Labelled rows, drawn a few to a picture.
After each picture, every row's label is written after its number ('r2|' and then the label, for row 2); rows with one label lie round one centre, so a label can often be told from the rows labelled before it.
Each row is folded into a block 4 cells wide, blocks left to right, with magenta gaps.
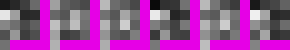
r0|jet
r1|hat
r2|hat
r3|jet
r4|hat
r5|jet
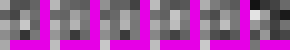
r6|hat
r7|hat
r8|hat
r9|hat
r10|hat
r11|jet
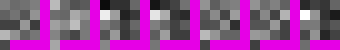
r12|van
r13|hat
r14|jet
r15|jet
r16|van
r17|van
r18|jet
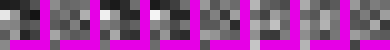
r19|jet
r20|van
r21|jet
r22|jet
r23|van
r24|hat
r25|hat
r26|van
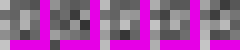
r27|hat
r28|van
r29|hat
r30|hat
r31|hat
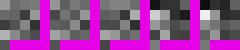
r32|van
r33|van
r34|van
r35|jet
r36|jet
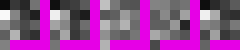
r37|jet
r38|jet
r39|hat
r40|van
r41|jet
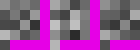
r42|van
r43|hat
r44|van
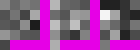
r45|van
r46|hat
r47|jet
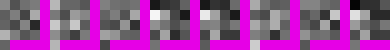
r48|van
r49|hat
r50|van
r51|jet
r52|jet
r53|hat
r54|van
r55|jet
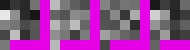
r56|jet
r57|hat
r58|van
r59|jet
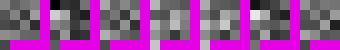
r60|van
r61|jet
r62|van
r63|hat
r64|hat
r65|jet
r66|van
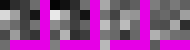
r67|jet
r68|jet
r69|hat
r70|van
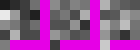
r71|jet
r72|van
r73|hat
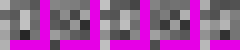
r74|hat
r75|van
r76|hat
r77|van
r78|hat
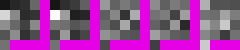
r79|jet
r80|jet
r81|van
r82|van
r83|hat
